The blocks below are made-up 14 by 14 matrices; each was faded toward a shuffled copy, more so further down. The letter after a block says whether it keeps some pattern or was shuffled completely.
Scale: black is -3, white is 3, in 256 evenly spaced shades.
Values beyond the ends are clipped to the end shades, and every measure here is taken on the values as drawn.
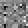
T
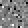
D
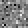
D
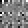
T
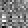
T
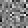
T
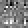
T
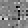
T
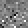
D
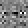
T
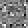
T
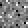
D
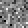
D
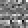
T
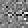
T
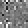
T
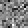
D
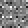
T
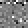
T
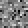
D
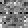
T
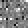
T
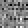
T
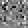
D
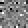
T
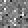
D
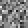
T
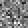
D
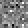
T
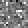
D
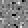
D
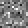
T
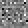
T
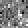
D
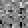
T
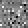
T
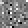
T
